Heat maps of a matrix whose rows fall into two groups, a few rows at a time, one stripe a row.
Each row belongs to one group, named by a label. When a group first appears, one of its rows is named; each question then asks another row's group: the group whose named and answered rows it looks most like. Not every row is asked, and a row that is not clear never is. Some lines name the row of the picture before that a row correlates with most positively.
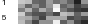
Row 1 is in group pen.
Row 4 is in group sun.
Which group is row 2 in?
pen
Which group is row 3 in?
pen
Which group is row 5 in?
pen
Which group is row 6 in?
pen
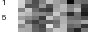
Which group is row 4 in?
pen
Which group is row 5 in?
pen
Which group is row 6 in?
sun
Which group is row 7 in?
pen
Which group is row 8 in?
pen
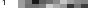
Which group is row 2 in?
pen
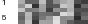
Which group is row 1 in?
sun
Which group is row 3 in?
sun
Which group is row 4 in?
sun
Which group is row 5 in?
pen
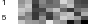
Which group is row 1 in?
sun
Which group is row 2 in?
sun
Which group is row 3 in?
pen
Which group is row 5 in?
sun
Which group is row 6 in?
pen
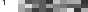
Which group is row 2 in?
pen
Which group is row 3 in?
sun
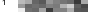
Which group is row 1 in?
pen
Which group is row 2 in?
sun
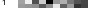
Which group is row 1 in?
sun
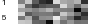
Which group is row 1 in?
sun
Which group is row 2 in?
sun
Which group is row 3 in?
pen
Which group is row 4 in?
sun
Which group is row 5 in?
pen
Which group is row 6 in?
sun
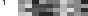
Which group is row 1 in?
sun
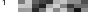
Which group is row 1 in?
sun
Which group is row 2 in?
pen
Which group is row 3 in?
pen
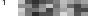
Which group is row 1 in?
sun
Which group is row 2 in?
pen
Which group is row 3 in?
sun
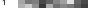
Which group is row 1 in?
sun
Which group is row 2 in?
pen
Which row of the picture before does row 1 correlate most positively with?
3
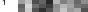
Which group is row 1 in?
sun
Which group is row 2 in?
sun
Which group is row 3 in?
sun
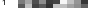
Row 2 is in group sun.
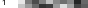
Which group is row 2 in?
sun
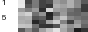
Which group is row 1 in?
sun
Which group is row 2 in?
sun
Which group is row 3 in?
pen
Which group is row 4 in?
sun
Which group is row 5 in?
sun
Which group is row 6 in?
pen
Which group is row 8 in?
pen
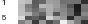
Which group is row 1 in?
pen
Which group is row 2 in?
pen
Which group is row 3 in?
pen
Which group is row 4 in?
pen
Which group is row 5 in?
pen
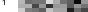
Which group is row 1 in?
pen
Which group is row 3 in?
pen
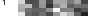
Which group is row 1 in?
sun
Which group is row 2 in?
sun
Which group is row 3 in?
pen
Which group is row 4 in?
sun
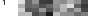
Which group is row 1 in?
sun
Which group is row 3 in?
sun
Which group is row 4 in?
sun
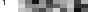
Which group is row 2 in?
sun
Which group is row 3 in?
pen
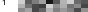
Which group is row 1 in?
sun
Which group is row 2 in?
pen
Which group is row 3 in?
pen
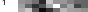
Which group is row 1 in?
pen
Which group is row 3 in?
sun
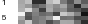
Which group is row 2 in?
pen
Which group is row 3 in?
pen
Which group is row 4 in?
sun
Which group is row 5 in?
pen
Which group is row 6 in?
sun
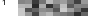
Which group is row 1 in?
pen
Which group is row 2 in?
sun
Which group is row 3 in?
sun
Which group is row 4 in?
pen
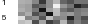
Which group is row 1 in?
pen
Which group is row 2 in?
pen
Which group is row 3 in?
pen
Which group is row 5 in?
pen
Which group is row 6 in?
sun
